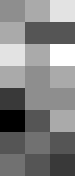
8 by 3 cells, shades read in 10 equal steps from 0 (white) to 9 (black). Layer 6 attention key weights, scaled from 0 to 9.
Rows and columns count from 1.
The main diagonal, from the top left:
4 6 0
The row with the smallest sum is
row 3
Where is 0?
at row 3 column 3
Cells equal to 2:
0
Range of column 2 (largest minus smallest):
3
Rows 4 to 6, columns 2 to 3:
4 3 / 4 4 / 6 3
